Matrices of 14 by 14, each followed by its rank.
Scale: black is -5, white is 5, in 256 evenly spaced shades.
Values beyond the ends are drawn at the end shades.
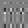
one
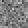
full rank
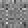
three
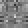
three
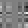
one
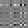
one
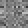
three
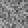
full rank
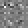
three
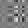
one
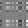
one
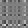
one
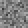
full rank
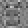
three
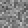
full rank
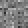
three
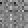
three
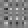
one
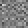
three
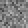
full rank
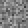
full rank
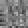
three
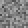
full rank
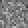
full rank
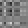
one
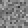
full rank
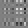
one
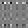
one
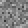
full rank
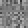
three
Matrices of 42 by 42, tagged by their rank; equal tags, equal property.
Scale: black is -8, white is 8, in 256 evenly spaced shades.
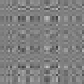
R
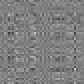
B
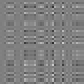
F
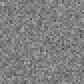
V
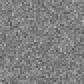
V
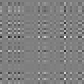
F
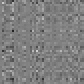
B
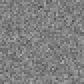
V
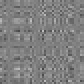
B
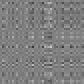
R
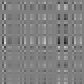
F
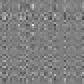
B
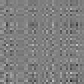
R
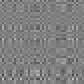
R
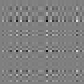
F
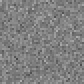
V
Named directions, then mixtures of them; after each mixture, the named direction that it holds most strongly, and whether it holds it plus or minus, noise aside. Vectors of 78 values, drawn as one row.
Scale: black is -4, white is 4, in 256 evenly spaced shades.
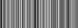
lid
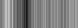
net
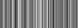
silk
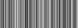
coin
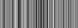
silk, minus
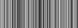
coin, minus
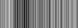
net, plus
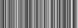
coin, plus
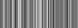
silk, plus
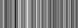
silk, plus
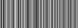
silk, minus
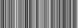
coin, plus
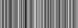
lid, minus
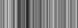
net, plus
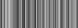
lid, plus
